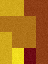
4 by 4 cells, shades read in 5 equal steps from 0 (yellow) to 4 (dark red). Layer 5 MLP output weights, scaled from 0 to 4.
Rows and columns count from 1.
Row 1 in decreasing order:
3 3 1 1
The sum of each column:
5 5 11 12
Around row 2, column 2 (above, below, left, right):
1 2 2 2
